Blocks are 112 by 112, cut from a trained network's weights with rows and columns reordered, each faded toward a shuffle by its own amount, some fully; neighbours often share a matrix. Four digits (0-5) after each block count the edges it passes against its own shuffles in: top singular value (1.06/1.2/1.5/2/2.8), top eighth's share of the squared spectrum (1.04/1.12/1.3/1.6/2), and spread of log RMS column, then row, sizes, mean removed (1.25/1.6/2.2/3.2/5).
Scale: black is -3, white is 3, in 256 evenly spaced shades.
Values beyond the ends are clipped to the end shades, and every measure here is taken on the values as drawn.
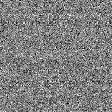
3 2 0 1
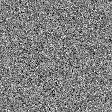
0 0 0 0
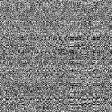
5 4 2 3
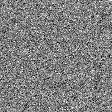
2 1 0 0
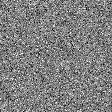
0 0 0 0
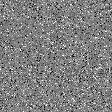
3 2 0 1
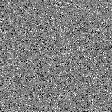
3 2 0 1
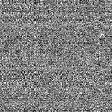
4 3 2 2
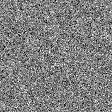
0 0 0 0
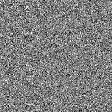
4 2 1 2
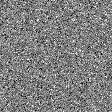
0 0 0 0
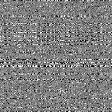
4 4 0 4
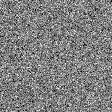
2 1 0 0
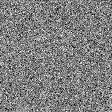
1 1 0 0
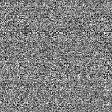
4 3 2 2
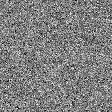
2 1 0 0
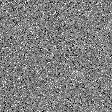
2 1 0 1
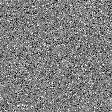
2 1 0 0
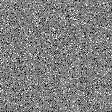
2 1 0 0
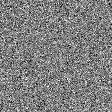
1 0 0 0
